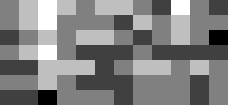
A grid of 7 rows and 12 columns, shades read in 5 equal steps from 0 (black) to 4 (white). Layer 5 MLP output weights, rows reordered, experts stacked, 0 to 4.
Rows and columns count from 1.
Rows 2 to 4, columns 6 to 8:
2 1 3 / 3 2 1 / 1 1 2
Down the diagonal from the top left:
2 3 3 2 3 1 1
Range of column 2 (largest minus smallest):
2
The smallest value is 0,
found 2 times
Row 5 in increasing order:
1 1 1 2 2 2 3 3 3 3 3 3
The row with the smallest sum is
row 7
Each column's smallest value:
1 1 0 2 1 1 1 1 1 1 1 0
